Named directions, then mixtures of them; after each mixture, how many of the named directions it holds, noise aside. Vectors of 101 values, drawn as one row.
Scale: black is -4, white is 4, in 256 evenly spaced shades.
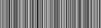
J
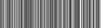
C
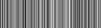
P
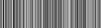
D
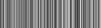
three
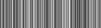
three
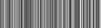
one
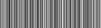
two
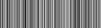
three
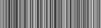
three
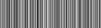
one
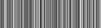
one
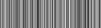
three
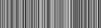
one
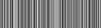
three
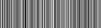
two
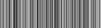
two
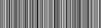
one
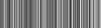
one
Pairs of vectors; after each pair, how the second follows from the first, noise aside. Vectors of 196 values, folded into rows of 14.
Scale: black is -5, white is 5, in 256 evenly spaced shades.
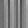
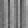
copied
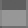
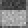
scaled up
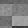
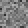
shuffled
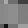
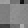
reversed
